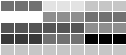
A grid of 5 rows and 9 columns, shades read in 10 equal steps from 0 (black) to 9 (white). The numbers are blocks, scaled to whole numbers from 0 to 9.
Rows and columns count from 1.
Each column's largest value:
9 9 9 8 8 8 7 7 7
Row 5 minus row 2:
-2 -2 -2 2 2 2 3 3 3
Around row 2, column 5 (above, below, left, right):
8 3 5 5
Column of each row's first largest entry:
4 1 7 4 1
